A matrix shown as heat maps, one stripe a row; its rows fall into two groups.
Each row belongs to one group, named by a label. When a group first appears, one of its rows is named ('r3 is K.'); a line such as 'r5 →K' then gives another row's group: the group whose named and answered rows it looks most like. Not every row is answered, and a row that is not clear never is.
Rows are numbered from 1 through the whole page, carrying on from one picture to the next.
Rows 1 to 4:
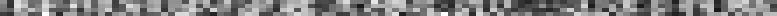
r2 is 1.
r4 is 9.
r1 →1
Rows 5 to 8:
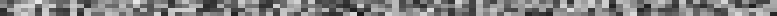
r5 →9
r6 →9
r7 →1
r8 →1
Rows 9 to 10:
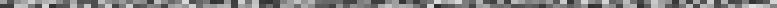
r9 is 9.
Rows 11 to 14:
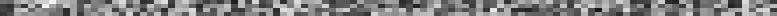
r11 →9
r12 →9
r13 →1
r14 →1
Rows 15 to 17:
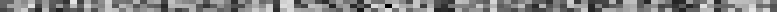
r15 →1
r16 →1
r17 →1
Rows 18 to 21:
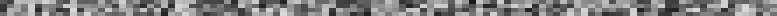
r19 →9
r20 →1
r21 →1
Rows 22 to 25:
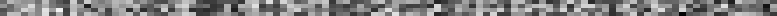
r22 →1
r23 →9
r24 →9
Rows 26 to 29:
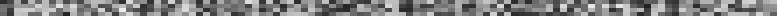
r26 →1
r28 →9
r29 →1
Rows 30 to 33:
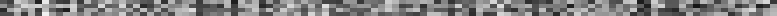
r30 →1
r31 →9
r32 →1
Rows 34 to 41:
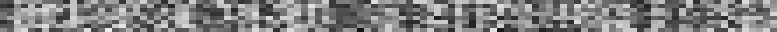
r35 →9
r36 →9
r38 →1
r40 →9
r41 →1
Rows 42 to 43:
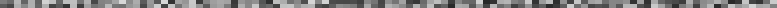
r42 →9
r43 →1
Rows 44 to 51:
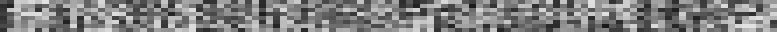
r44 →9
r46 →1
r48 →1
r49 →1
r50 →1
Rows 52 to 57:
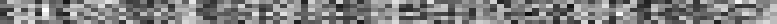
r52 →1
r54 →9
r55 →1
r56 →9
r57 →1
